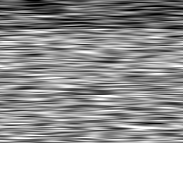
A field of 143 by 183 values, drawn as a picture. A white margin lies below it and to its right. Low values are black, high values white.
The histogram is bell-shaped. A horizontal seam about 20% of the way down splits the table, and the bottom part is higher. Streaks run across, left to right.
